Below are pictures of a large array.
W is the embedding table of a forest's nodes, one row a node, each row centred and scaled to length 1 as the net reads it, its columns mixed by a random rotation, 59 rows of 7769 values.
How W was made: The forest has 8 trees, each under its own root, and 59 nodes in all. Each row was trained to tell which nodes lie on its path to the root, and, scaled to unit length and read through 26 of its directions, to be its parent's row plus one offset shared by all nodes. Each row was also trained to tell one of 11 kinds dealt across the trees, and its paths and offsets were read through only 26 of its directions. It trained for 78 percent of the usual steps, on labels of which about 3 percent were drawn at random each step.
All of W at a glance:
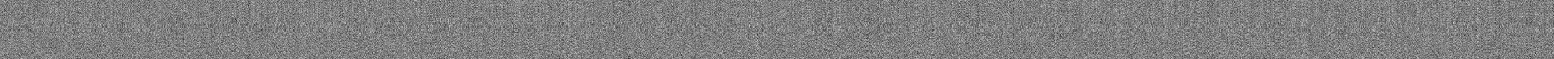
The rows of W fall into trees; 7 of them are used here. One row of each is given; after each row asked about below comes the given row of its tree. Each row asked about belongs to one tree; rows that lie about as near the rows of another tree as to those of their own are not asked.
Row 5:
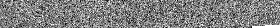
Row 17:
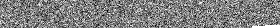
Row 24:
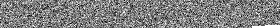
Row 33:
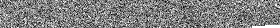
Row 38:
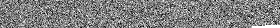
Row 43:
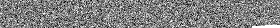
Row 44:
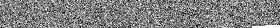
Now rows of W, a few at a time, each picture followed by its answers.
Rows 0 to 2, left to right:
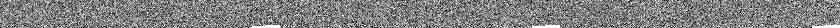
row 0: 38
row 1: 5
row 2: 24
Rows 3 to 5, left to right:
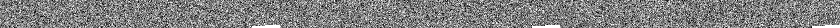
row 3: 17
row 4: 5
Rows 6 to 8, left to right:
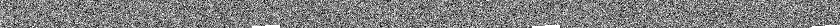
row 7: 17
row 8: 38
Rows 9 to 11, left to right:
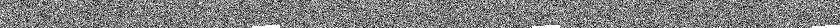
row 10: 44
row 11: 33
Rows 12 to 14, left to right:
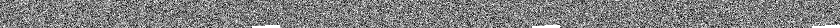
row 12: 5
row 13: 43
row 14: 17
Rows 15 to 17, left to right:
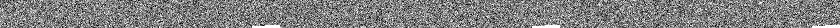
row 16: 43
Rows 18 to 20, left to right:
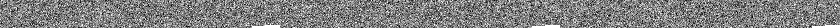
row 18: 38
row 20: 33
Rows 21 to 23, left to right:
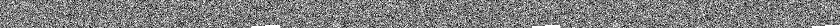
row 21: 38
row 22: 5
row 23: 5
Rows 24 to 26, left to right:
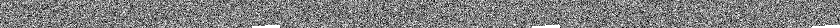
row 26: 17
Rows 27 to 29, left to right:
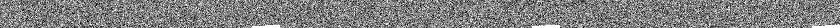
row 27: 17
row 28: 43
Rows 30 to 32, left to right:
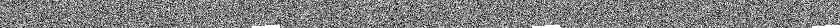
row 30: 17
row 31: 24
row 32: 43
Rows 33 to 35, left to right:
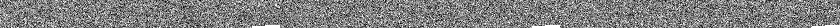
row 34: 38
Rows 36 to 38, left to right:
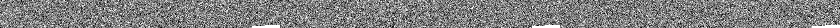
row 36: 17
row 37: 24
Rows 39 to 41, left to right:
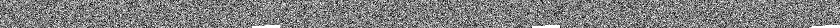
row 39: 24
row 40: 44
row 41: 38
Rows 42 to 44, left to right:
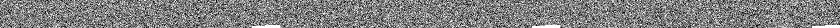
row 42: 44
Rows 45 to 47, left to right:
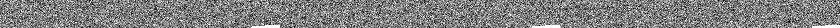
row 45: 38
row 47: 43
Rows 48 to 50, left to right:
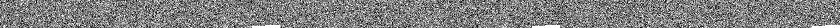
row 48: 5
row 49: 44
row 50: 38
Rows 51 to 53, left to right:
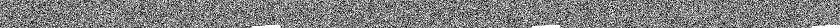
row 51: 38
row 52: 43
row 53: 43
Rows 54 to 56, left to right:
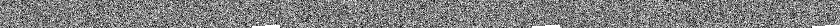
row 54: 17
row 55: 17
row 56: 5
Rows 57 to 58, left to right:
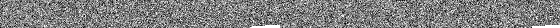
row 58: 5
